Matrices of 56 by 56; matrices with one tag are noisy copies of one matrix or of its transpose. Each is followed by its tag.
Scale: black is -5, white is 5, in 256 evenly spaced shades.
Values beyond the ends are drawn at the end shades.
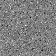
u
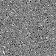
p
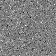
u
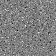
u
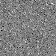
p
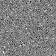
p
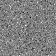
u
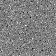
u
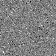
p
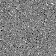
p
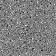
u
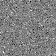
p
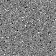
u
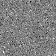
p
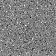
u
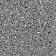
u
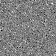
p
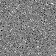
p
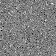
p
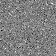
p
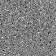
u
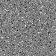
u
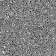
p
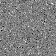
p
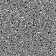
u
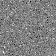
p
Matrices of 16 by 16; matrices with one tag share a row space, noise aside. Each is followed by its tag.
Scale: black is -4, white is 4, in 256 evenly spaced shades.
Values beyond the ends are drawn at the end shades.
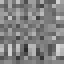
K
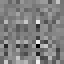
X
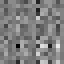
X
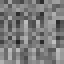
K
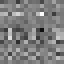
K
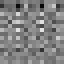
K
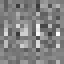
X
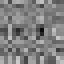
K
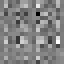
X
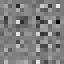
X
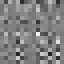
X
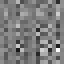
X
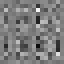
X
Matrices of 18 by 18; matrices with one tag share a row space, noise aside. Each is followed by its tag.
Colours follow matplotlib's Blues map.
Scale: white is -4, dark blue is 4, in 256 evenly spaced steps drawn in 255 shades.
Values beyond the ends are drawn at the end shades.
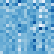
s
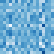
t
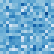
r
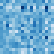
r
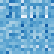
r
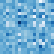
s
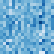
t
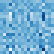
t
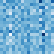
t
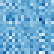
t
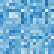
r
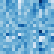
s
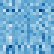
t
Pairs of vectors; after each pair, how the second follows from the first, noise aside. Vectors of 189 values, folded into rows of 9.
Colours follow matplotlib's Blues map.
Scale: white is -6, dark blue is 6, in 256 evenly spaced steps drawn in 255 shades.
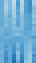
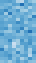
shuffled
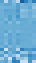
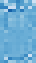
wrapped around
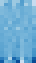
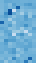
shuffled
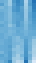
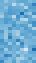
shuffled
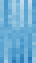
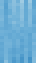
shrunk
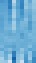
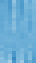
shrunk
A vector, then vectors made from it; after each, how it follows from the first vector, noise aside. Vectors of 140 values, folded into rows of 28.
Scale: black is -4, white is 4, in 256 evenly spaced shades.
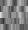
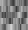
wrapped around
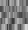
wrapped around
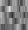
wrapped around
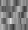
wrapped around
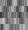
negated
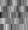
negated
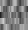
negated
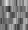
wrapped around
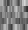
wrapped around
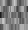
negated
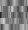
negated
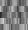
negated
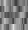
wrapped around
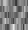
wrapped around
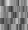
wrapped around
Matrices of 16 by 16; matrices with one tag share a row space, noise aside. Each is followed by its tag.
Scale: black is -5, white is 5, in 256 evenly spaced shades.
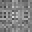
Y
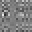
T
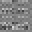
Y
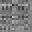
Y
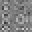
T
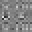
T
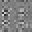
T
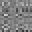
T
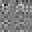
T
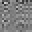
T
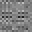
Y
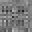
Y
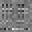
Y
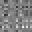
T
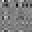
T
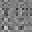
T
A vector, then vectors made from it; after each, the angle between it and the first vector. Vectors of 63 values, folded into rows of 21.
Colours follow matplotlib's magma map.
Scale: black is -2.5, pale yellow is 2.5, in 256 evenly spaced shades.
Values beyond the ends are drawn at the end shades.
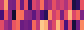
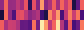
nearly parallel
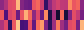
orthogonal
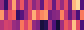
nearly opposite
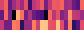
nearly parallel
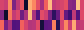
partly opposed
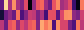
partly aligned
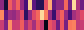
partly opposed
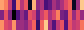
partly aligned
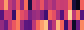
nearly parallel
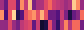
nearly opposite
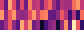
nearly opposite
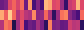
partly opposed
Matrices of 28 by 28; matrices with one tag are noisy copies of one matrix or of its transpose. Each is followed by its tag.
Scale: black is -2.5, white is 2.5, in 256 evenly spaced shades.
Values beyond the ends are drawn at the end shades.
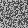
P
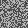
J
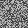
J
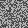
J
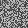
J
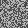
J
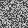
J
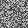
J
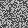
J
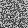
P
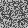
P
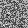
P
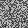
J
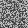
P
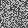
J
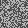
J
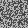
P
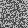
P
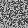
P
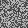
J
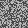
J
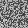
P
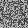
P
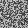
P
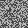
J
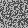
P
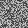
J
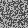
P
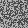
P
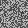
J
